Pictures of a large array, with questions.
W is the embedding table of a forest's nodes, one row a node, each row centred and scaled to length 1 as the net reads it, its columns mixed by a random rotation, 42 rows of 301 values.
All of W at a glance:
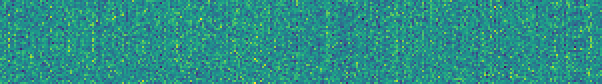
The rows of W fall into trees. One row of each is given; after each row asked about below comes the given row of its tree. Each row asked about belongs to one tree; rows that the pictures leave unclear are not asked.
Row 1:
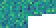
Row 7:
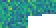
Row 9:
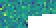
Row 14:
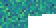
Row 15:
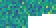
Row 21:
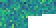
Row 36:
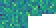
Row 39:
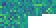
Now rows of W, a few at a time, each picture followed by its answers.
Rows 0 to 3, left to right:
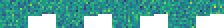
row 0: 36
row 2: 36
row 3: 15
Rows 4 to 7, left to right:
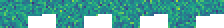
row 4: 9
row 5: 14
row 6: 7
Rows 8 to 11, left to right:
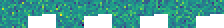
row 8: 15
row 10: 9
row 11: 7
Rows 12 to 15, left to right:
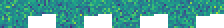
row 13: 39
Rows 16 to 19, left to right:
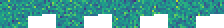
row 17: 1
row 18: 15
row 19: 7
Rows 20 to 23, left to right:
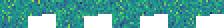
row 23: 7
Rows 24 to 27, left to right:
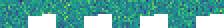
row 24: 15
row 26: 14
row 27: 1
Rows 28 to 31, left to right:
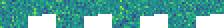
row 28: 36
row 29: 21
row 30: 7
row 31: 1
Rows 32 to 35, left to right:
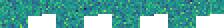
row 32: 9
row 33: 1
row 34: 39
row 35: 15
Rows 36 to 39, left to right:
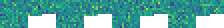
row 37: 14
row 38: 36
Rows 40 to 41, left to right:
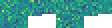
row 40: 7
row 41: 21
